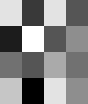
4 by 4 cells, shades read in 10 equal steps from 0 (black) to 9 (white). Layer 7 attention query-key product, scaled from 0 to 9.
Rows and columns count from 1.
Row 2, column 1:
1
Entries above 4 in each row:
2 2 1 3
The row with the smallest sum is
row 3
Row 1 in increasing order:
2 3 8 8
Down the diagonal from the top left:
8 9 6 5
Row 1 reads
8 2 8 3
